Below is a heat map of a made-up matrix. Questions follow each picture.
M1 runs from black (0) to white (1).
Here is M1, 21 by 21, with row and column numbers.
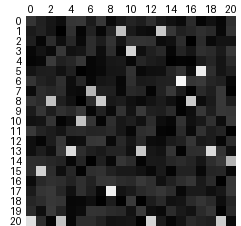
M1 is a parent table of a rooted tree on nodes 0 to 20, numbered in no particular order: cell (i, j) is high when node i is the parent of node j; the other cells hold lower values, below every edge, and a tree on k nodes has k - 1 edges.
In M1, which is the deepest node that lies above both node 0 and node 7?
20
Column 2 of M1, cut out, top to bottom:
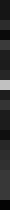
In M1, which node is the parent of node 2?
8
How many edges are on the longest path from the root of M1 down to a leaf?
12
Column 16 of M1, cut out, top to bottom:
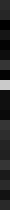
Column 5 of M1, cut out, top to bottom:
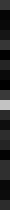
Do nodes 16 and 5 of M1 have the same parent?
no
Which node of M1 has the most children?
20
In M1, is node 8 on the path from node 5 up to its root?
no
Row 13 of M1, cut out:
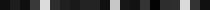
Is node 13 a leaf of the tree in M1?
no
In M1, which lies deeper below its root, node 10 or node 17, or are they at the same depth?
node 17
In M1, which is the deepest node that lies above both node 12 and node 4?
20
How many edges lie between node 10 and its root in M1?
3
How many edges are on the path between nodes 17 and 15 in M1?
4
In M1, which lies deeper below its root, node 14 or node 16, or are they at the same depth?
node 16
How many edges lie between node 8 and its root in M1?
6
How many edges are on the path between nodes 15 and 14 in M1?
9
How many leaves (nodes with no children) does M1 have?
9
